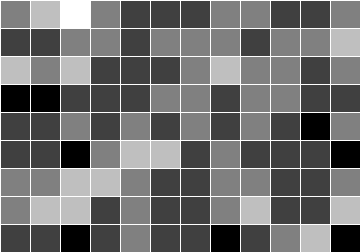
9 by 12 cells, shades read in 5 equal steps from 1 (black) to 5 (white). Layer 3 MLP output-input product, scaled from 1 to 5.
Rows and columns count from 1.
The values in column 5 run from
2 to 4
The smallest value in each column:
1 1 1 2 2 2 2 1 2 2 1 1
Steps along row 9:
same down up up down same down up up up down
